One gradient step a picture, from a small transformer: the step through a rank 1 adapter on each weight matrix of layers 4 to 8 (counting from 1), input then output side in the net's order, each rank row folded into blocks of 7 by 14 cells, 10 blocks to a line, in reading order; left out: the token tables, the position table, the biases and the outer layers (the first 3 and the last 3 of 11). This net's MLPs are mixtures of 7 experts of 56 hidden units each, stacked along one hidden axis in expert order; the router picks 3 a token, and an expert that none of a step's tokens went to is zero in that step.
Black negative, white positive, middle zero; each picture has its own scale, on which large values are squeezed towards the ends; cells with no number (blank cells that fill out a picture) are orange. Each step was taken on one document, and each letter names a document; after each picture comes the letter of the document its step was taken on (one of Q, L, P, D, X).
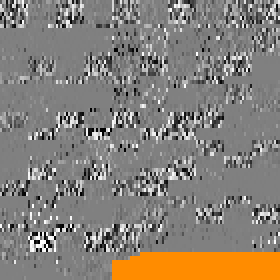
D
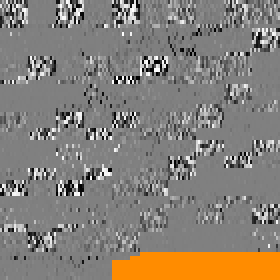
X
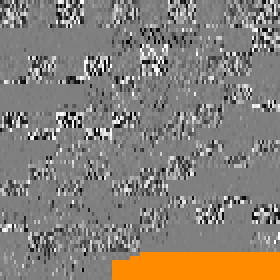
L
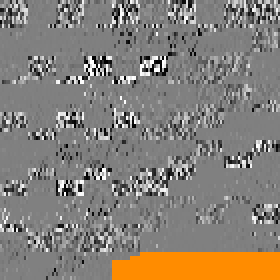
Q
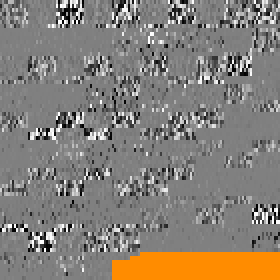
L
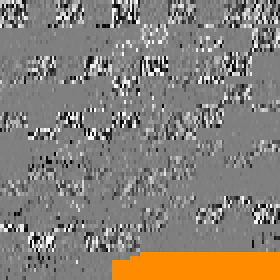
L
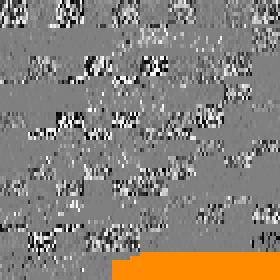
L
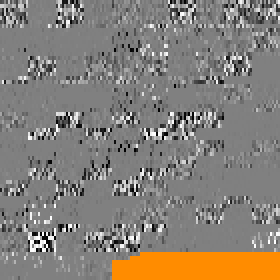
D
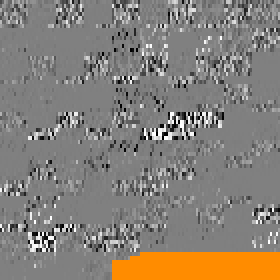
D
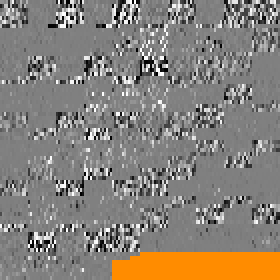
L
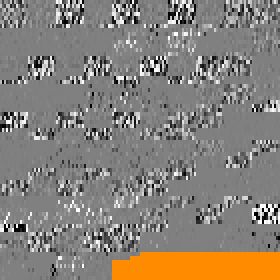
Q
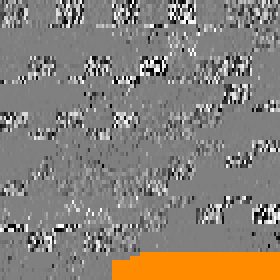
Q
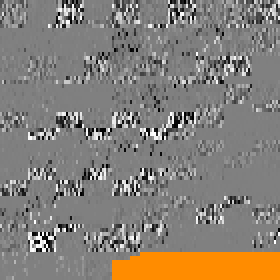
D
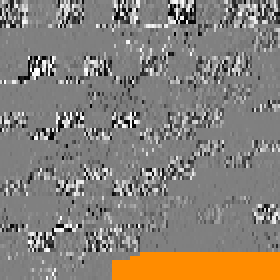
Q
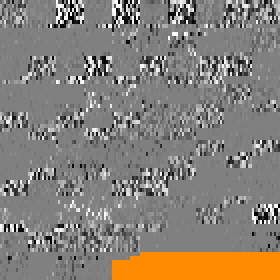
Q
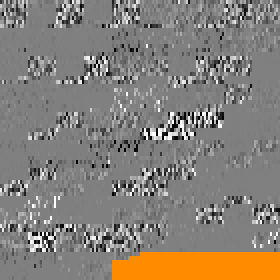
D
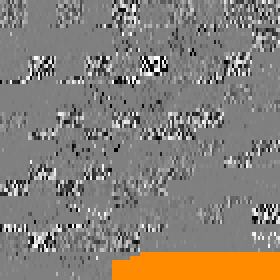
X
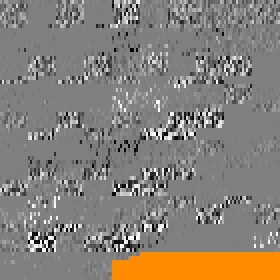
D
